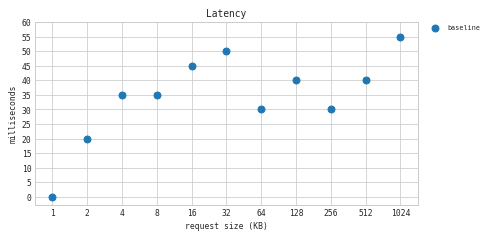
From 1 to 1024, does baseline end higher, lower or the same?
higher
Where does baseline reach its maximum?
1024
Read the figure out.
Title: Latency
x-axis: request size (KB), ticks 1 2 4 8 16 32 64 128 256 512 1024
y-axis: milliseconds, ticks 0 5 10 15 20 25 30 35 40 45 50 55 60
Legend: baseline
Values:
baseline: 0 20 35 35 45 50 30 40 30 40 55
